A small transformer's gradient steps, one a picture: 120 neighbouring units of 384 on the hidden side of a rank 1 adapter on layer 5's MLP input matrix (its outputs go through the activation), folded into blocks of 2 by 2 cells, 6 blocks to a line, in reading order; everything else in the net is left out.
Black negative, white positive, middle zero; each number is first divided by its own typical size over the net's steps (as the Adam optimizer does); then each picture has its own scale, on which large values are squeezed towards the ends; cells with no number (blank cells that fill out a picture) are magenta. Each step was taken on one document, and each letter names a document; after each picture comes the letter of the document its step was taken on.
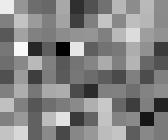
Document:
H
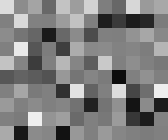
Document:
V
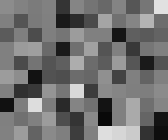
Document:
H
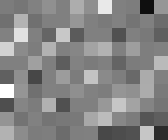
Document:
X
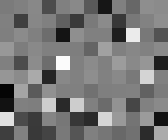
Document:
X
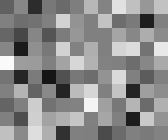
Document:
V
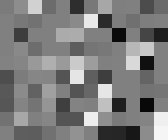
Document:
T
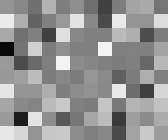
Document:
X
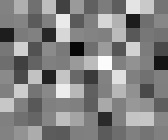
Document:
V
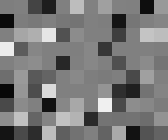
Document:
X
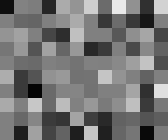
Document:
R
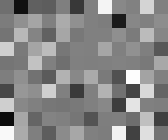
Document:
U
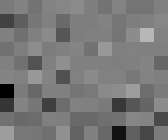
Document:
U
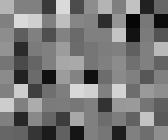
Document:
V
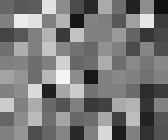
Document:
R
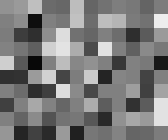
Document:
R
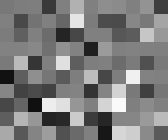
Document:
X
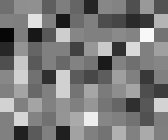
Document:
V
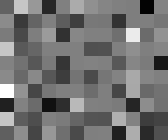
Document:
X
